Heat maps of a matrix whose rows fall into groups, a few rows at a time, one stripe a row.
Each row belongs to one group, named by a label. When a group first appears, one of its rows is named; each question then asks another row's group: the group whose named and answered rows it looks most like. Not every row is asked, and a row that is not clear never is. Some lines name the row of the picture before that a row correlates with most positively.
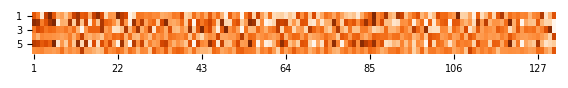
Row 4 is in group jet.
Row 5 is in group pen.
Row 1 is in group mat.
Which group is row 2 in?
pen
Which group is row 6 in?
jet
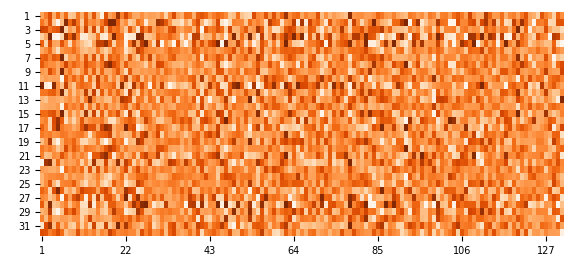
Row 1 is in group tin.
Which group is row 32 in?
pen
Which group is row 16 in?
mat
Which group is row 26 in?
mat
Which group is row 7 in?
pen
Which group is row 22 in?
tin
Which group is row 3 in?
pen
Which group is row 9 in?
pen
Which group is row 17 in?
mat
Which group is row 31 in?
tin
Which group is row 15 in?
pen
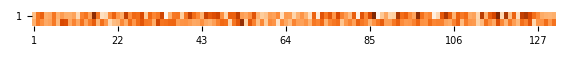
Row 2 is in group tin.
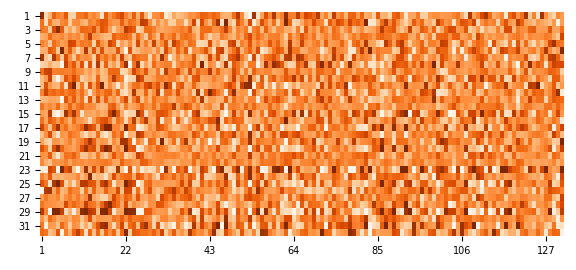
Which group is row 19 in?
jet
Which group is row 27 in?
jet
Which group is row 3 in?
mat
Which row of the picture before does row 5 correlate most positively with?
2
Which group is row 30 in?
jet
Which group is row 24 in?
jet
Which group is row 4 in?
jet
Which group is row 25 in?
mat
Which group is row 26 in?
tin
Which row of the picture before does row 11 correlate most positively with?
2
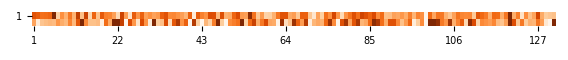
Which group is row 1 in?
pen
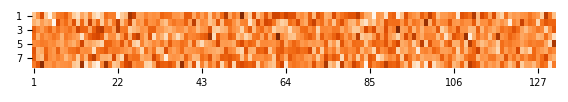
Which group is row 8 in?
jet
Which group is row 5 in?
jet
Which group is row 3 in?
mat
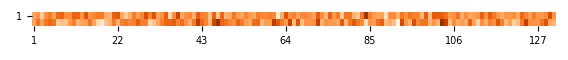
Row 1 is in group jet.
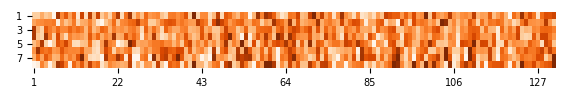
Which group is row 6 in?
jet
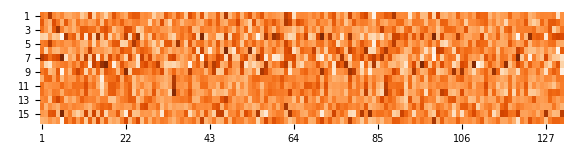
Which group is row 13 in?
mat
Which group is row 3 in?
mat
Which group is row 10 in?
tin
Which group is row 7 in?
pen
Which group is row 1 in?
jet
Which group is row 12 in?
tin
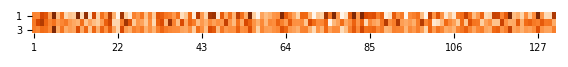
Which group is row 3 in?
pen
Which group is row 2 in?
jet
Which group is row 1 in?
pen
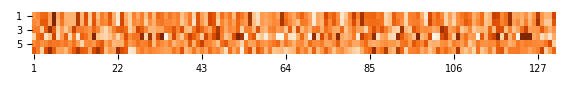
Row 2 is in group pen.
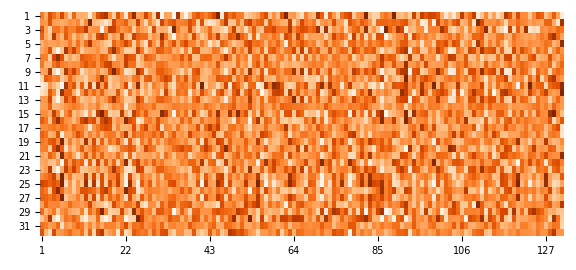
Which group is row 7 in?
mat
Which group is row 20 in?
mat
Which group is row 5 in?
jet
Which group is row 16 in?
mat
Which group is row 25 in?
pen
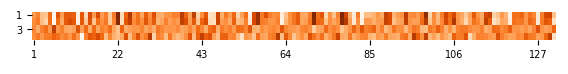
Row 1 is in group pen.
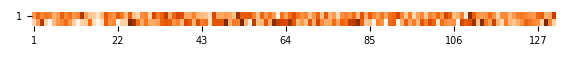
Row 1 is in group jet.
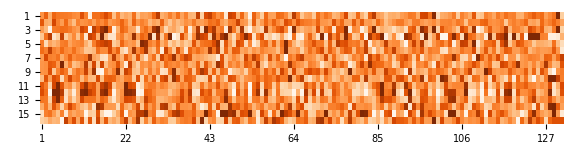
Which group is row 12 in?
mat
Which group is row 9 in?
tin
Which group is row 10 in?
tin
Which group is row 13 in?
mat
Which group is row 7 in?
jet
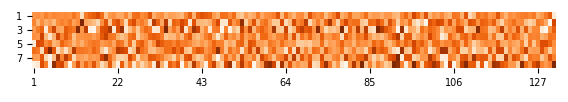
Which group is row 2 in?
jet
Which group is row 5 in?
tin
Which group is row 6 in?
mat
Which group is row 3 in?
tin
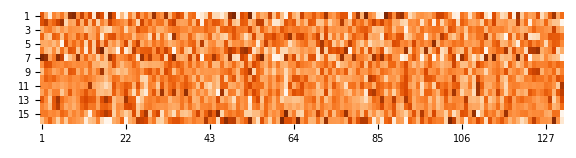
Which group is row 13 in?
mat
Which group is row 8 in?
jet
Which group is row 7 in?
pen
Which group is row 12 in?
jet
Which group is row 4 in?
tin
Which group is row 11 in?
jet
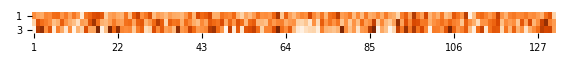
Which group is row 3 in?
tin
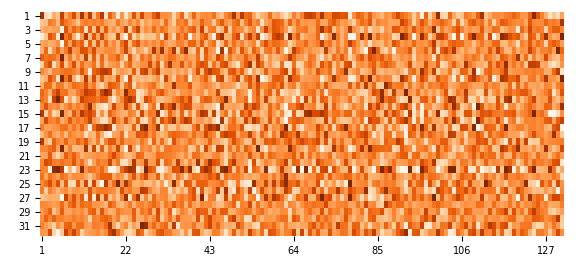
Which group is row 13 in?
mat
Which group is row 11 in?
tin
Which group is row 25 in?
tin
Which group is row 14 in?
jet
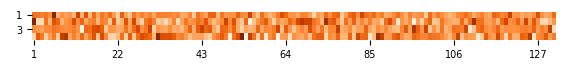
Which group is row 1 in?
pen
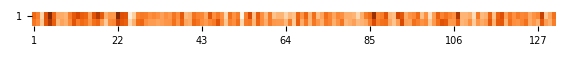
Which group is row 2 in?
mat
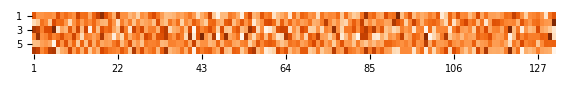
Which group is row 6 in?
pen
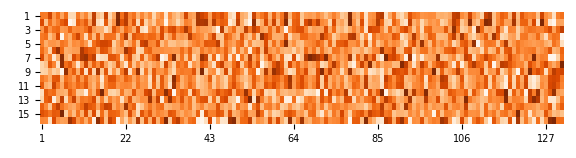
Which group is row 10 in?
tin
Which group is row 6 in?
mat
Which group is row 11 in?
tin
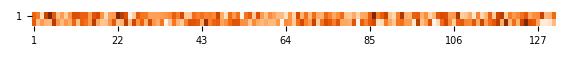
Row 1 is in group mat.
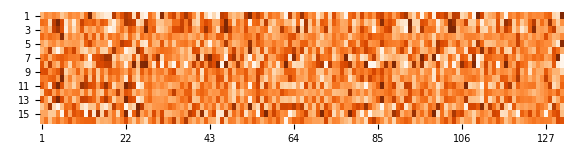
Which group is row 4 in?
pen
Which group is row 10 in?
pen
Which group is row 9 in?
pen
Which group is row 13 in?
mat
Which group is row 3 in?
mat
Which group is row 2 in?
mat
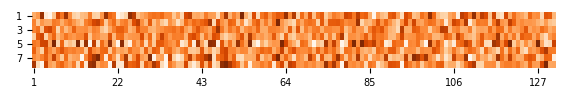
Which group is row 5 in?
pen
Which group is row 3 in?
mat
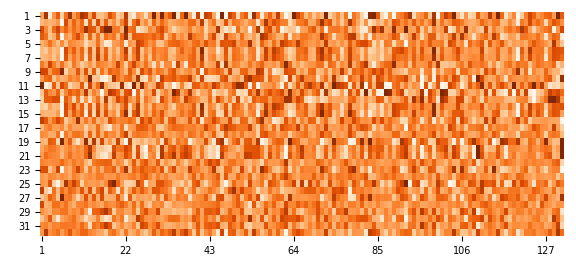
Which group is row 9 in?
pen
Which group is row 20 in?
jet
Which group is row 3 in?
mat
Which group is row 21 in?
jet
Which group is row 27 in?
pen
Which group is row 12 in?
tin
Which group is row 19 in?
pen
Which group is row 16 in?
pen
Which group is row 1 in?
jet
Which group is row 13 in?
tin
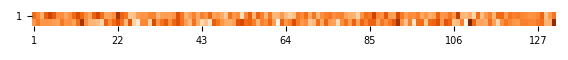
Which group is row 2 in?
jet
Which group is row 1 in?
mat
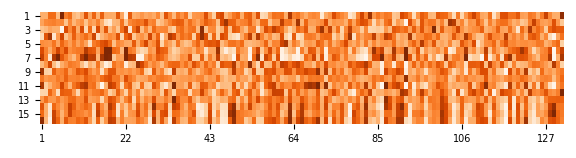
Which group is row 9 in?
tin
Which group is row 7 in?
mat
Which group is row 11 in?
tin
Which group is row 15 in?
tin
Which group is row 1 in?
pen
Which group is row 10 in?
mat
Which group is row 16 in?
tin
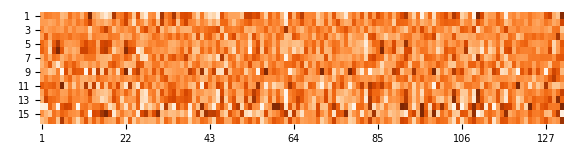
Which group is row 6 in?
mat
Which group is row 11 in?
pen
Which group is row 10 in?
tin
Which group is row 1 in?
jet
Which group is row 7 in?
jet
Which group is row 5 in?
mat
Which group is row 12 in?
jet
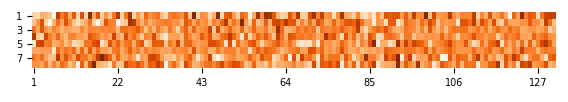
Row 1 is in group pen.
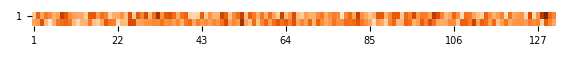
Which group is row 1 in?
tin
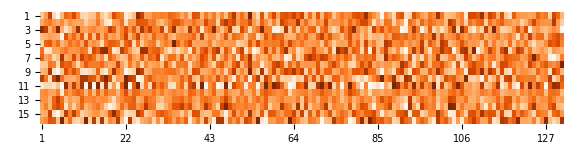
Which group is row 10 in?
mat
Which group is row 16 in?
pen
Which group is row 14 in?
mat
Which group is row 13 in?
mat
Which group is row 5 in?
tin
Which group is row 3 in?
pen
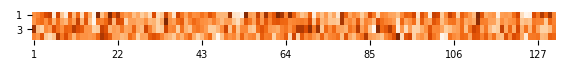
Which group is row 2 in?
tin
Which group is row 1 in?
tin
